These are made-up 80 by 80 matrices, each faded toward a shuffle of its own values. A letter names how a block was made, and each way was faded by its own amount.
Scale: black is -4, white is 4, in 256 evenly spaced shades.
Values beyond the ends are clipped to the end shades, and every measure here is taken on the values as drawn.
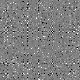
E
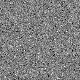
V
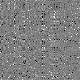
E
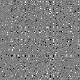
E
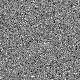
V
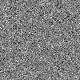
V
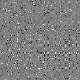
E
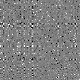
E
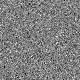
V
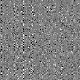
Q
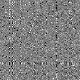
Q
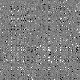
E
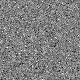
V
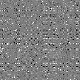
E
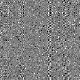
Q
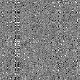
Q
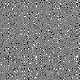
E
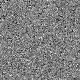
V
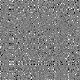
E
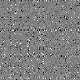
E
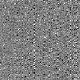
Q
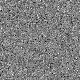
V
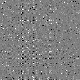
E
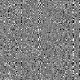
Q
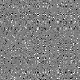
E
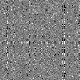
Q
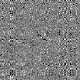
Q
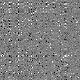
E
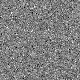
V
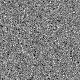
V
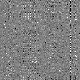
Q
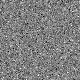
V
